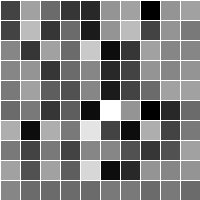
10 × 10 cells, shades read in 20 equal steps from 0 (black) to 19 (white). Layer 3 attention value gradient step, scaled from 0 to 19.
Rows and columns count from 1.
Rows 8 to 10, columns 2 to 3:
5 9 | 6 12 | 8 8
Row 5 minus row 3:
-1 8 -5 -2 -5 1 1 -4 2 2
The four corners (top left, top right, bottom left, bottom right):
5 12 10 8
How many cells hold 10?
11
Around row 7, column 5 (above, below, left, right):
1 10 9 5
